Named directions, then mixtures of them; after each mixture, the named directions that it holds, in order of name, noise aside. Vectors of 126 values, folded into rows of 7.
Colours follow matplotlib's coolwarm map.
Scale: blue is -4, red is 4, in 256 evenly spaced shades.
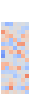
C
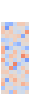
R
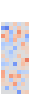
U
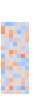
C, R, U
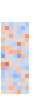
C, U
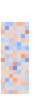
R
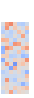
R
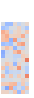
C, U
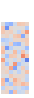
R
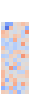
C, R, U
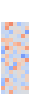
R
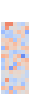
C, R
